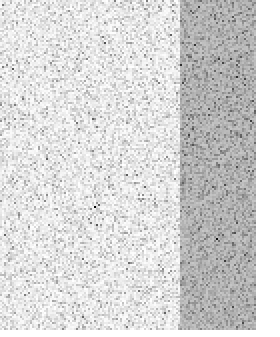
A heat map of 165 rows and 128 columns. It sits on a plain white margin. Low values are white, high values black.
No regular stripes run through it. Overall the values sit about 20% of the way up the scale. The right part is higher, past a seam about 70% of the way across.
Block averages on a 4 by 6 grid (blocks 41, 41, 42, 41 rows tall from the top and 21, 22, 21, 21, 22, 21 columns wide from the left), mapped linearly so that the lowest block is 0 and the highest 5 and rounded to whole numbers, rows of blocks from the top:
0 0 0 0 4 5 | 0 0 0 0 4 5 | 0 0 0 0 4 5 | 0 0 0 0 4 5
